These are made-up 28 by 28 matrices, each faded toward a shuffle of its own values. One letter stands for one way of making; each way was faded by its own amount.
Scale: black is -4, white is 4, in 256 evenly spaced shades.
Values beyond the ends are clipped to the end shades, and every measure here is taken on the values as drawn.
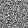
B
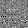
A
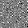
A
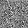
B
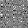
A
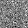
B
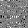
A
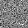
B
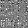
A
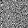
B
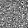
B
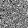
B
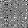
A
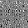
A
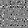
A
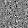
B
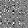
A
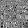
A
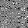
A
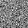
B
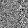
B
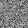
B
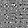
A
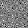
A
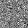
B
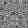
A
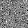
B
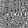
A
